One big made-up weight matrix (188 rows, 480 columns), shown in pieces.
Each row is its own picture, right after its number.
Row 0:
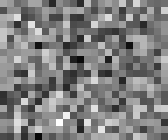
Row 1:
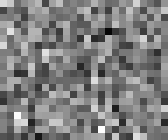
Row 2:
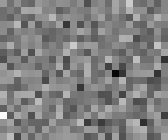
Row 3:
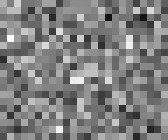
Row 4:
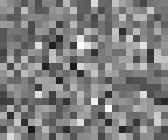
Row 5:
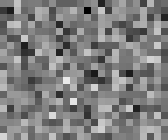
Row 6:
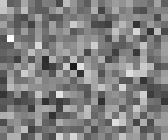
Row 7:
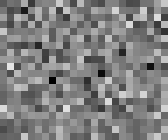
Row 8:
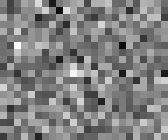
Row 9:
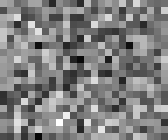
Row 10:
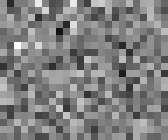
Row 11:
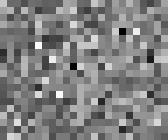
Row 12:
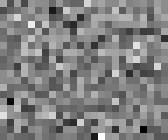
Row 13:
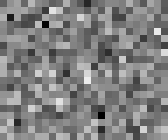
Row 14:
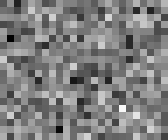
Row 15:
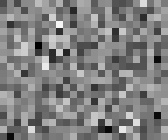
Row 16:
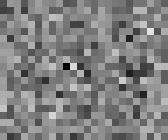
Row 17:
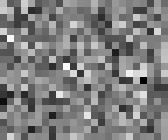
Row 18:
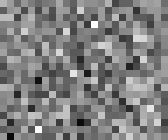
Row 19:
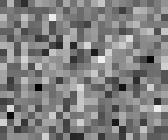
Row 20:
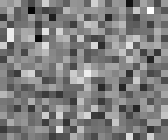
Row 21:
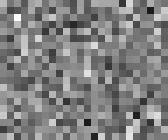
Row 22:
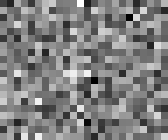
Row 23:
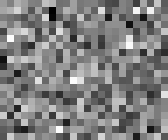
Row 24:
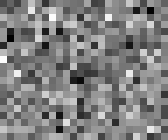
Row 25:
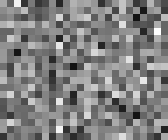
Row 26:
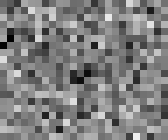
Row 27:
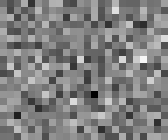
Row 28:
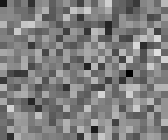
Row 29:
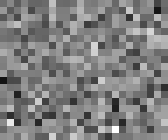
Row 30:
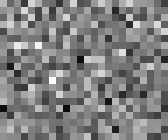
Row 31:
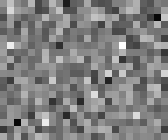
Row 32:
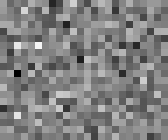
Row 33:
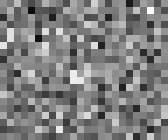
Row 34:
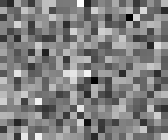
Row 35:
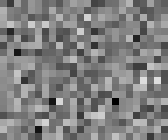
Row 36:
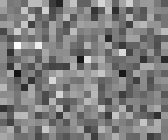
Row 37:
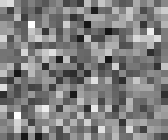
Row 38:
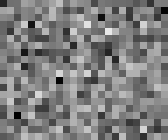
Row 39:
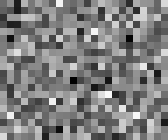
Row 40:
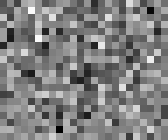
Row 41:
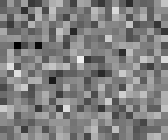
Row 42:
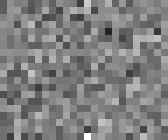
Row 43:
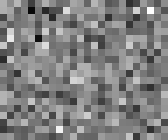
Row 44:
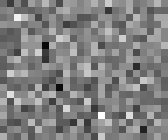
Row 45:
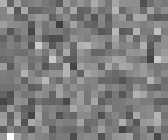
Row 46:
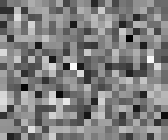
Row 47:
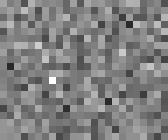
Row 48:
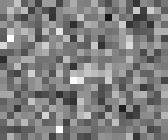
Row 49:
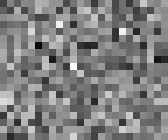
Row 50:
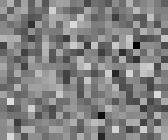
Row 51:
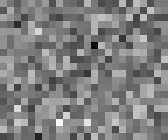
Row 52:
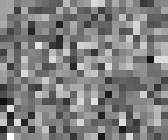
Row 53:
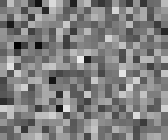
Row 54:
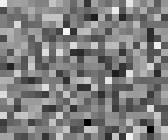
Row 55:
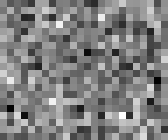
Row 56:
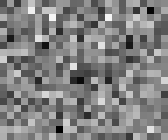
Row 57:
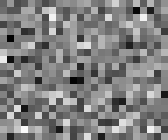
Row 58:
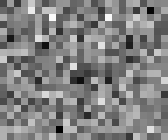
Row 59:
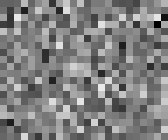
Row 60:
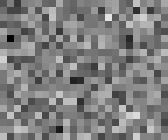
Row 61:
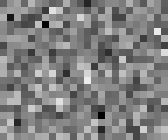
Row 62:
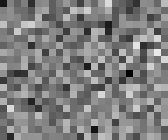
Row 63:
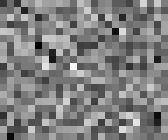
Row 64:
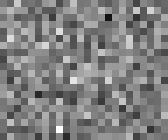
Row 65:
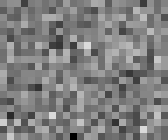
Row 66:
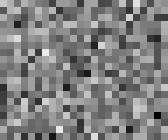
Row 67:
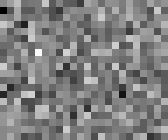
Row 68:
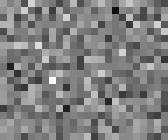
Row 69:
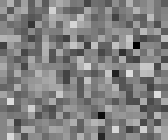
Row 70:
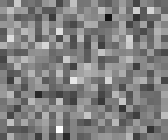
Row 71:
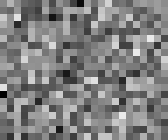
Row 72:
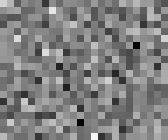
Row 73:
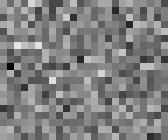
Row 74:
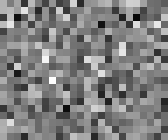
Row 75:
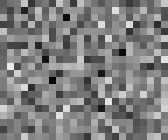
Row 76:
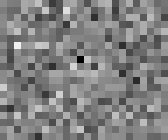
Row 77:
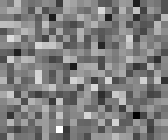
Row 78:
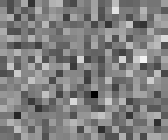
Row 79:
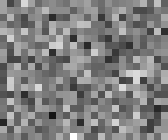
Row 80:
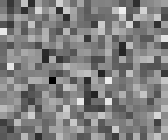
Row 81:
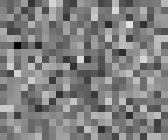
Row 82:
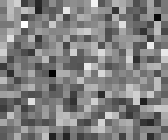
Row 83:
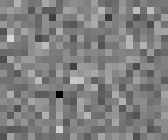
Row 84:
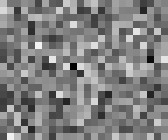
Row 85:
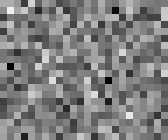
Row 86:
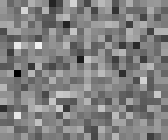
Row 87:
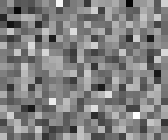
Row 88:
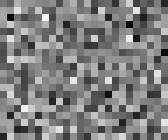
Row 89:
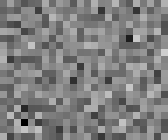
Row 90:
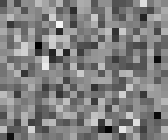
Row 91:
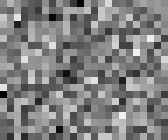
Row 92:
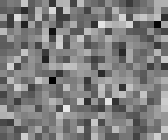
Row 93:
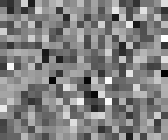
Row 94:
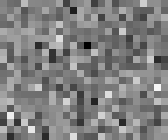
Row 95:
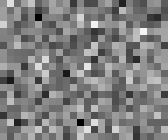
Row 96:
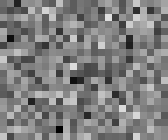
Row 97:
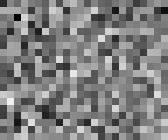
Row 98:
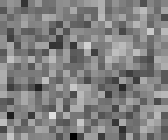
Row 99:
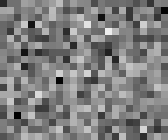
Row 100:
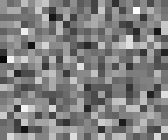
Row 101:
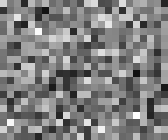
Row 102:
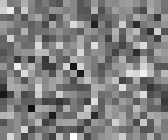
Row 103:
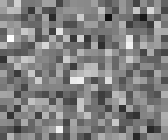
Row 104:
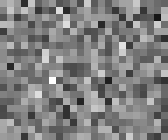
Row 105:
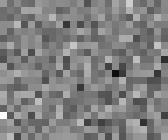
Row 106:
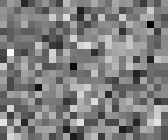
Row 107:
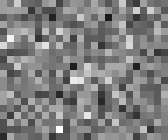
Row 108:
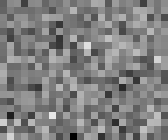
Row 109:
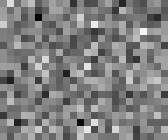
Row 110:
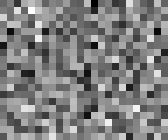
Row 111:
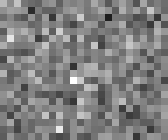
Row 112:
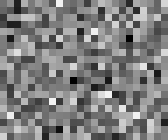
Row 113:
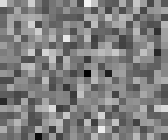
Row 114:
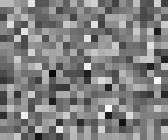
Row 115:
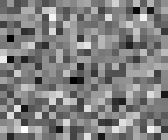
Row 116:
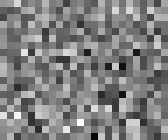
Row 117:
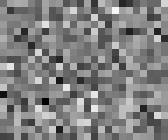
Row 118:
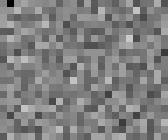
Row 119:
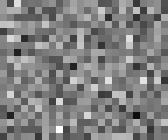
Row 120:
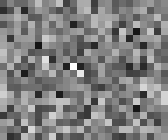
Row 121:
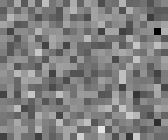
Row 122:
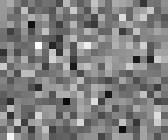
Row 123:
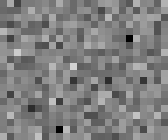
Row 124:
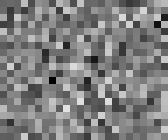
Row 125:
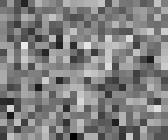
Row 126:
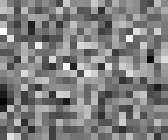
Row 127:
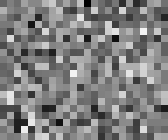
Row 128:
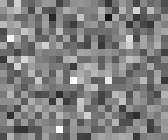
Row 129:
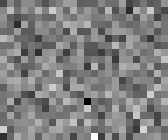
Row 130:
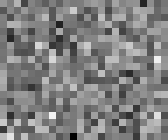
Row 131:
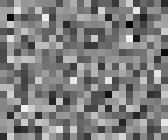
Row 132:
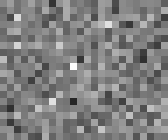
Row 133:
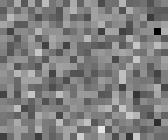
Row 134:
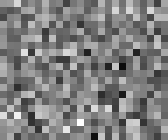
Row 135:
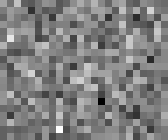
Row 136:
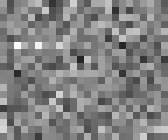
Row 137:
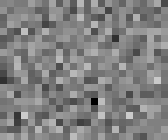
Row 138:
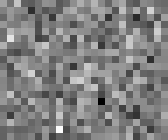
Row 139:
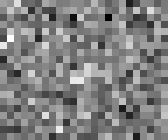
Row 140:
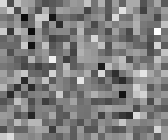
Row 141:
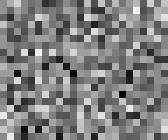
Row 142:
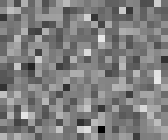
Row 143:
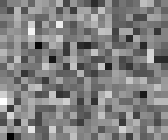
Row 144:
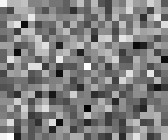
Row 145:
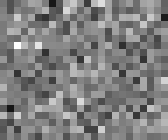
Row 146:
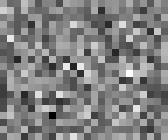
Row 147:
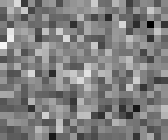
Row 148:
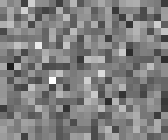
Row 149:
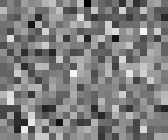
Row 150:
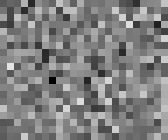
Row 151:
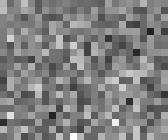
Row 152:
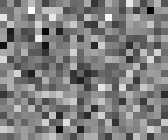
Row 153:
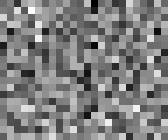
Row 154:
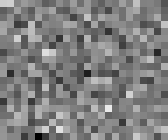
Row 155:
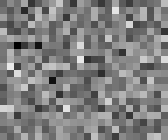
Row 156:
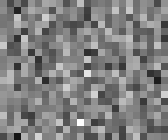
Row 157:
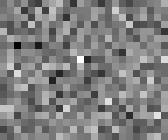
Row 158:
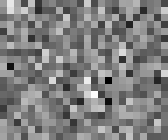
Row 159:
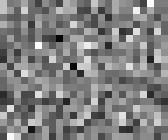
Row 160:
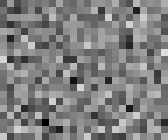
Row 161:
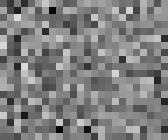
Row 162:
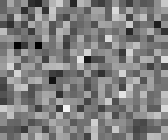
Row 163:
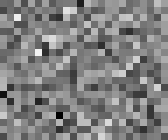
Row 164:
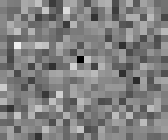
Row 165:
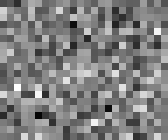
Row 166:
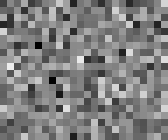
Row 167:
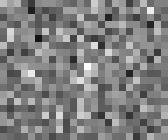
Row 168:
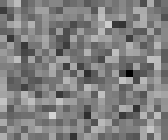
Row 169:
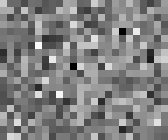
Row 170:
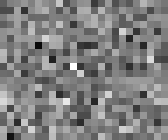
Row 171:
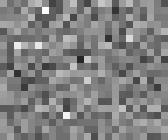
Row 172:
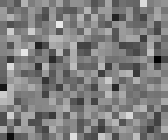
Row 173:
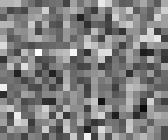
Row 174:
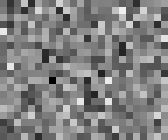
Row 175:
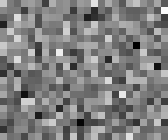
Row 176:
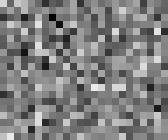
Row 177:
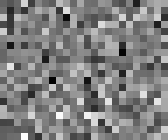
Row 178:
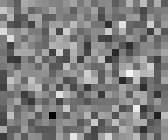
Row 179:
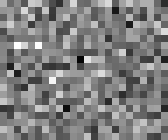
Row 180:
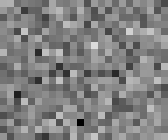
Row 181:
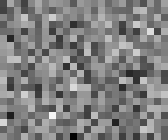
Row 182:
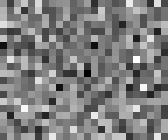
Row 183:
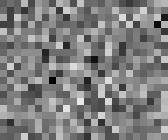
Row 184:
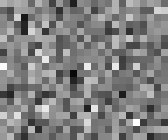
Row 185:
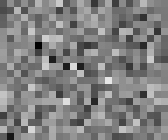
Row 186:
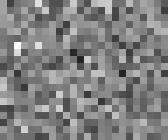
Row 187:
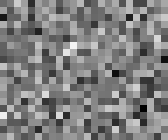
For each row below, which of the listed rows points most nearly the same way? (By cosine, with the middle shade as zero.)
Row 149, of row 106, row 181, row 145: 145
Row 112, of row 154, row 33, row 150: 150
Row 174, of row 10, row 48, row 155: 155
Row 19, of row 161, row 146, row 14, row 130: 130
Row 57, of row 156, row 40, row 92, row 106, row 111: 40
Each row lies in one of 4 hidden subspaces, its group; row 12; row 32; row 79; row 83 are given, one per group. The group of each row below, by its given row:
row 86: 32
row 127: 12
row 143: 79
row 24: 83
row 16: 79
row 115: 83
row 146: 79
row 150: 32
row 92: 32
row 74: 32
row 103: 83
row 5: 79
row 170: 79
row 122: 79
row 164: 32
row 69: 12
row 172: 79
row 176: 79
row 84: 79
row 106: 79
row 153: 83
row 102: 79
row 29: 12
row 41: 32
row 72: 12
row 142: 12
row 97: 12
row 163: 12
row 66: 12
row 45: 79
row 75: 32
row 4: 79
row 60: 83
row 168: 79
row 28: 12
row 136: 32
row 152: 83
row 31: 32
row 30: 32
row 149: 12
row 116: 12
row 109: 12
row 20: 83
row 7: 32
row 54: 12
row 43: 83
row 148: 32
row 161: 12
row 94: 79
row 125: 79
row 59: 32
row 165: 12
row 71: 12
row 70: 83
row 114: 12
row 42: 12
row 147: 83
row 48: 83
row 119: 83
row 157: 32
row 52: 79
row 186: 32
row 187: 12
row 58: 83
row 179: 32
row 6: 79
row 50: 12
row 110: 83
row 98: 79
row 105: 12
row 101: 12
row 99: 12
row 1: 12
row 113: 12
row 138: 83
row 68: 32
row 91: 12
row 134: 12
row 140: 79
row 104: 32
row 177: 32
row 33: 83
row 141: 12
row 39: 83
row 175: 12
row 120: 79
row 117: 12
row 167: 83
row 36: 32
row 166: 32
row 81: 32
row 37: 12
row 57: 83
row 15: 79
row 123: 83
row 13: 12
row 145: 32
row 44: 12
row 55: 12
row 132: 32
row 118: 83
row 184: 12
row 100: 83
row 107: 83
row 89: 83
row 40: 83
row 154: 12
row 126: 79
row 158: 32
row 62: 12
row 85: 32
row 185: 79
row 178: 79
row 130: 79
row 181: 79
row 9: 12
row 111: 83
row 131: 83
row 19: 79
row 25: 83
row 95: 12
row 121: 12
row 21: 12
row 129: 12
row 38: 12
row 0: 12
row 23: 83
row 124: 32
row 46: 79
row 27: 32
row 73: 32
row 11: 79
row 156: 12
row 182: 83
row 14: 83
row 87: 83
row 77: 83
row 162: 32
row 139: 83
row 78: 32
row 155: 32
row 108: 79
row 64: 83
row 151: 79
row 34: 12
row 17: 79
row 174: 32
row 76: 32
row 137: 12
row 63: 79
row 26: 83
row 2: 12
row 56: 83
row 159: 79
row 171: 32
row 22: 12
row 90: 79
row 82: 83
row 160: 83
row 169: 79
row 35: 83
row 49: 79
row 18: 12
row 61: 12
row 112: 83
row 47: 32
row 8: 32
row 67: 12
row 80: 32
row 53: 32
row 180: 12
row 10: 32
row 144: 12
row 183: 32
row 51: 12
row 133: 12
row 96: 83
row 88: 83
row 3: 83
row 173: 12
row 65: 79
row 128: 83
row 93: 32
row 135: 83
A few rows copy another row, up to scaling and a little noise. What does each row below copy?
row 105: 2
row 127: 149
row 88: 131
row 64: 70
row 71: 91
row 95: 109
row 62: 28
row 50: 69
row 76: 164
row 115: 57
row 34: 22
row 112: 39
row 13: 61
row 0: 9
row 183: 124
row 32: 86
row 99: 38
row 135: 138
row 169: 11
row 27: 78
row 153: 110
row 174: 80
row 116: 134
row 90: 15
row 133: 121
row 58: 56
